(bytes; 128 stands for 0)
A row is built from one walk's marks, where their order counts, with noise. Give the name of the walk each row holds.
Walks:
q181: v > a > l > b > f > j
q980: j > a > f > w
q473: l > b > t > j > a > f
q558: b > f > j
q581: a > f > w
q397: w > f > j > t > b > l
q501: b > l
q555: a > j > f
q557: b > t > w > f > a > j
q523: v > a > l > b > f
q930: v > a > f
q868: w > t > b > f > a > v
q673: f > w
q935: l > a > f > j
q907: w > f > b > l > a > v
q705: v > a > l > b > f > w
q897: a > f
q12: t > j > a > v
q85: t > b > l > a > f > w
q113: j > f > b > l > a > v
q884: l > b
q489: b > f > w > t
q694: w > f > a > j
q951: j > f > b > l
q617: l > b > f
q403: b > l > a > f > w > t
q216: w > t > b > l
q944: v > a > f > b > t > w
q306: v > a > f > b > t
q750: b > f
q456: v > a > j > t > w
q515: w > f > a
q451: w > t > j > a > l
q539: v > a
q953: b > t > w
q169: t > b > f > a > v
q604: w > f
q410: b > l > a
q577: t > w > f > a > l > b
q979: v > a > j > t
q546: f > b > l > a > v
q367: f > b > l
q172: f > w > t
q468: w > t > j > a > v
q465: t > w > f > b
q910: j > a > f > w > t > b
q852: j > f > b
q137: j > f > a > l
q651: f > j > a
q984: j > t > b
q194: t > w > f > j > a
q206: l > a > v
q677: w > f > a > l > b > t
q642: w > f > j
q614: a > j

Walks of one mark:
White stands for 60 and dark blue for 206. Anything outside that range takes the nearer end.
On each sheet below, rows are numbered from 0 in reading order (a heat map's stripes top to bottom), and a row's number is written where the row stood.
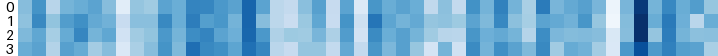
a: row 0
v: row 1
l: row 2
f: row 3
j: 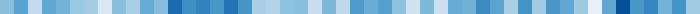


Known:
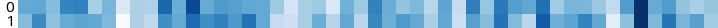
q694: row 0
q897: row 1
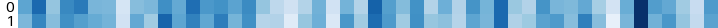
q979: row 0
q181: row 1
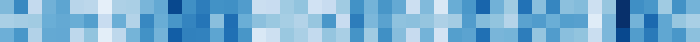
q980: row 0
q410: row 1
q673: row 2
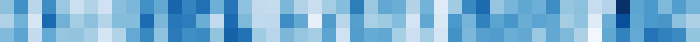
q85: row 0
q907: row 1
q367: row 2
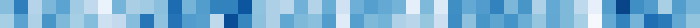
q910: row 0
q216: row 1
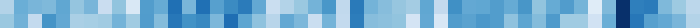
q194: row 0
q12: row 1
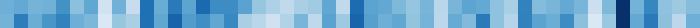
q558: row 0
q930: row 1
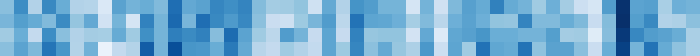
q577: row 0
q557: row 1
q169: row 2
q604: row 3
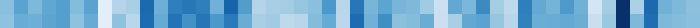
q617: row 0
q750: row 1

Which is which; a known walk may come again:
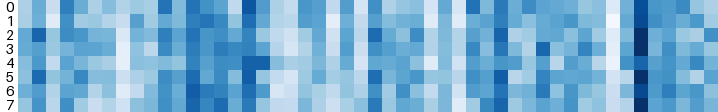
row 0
q868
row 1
q113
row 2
q306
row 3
q614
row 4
q984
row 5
q456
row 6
q673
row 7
q85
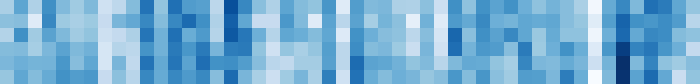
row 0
q216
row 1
q546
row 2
q397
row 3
q651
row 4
q558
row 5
q539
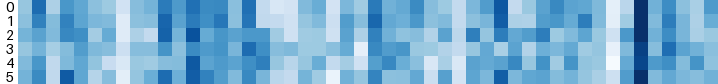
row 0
q705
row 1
q523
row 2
q642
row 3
q501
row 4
q137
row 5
q677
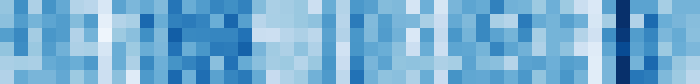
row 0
q577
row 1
q617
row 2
q172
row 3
q465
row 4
q410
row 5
q194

